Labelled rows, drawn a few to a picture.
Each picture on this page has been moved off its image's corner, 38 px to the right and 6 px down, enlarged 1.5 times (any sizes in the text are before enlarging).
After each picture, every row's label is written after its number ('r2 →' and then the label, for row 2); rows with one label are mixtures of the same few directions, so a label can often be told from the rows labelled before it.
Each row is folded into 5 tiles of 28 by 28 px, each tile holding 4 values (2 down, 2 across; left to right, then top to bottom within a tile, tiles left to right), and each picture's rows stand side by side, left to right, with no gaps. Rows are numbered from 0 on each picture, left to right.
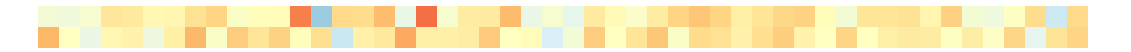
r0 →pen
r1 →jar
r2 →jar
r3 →pen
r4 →jar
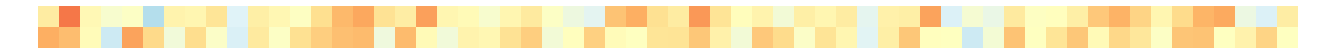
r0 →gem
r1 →jar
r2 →pen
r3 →gem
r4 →jar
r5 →pen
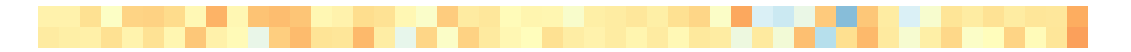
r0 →jar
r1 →pen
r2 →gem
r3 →jar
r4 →gem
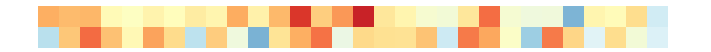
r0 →pen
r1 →gem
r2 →gem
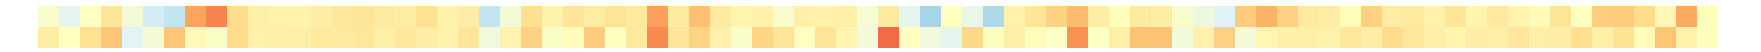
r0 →pen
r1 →jar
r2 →gem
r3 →gem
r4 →gem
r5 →pen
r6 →jar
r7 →jar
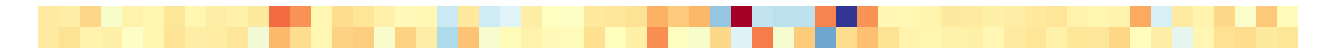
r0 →jar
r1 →gem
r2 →gem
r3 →jar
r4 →pen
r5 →jar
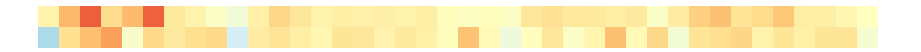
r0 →gem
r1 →gem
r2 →pen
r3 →gem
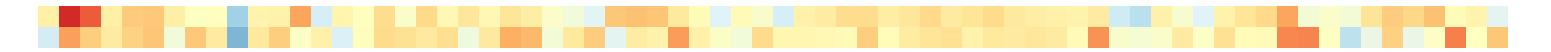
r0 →gem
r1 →jar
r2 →pen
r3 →gem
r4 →gem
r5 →gem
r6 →pen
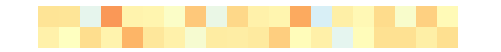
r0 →jar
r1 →jar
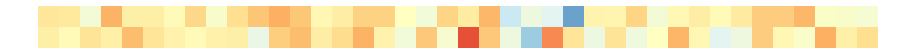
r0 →jar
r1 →pen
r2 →gem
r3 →pen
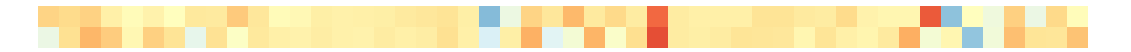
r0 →pen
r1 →gem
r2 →gem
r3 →jar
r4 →jar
